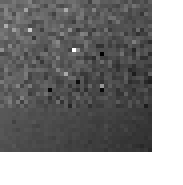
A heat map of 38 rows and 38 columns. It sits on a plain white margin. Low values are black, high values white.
Slope: up to the top left. Seam: horizontal, 70% of the way down, the bottom part calmer. Mirror symmetry: none. Average level on the scale: 30%. Stripes: none. Odd rows or columns: none.
